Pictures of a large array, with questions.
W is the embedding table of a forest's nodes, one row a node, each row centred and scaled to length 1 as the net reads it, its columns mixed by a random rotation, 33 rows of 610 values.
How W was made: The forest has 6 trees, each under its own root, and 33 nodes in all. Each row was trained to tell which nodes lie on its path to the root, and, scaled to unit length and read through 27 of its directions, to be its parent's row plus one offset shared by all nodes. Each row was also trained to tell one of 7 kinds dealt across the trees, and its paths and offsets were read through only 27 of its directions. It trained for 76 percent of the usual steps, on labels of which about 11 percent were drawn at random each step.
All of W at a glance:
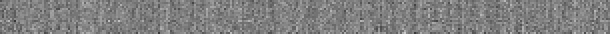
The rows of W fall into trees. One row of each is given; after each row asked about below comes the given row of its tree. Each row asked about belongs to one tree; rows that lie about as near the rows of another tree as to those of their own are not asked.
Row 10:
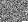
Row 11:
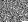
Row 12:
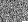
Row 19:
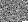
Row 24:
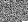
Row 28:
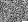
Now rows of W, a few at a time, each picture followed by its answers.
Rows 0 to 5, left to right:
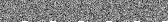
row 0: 28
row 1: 24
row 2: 10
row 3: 10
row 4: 24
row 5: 12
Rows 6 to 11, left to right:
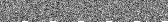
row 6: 28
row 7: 24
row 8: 11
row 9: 12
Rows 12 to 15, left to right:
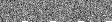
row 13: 10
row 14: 28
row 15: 11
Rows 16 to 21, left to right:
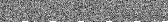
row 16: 12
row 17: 11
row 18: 10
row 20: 12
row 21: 12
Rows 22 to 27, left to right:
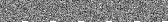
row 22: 28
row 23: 19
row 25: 11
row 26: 19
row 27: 28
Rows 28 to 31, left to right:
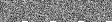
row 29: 19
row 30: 19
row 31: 24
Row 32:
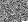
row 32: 24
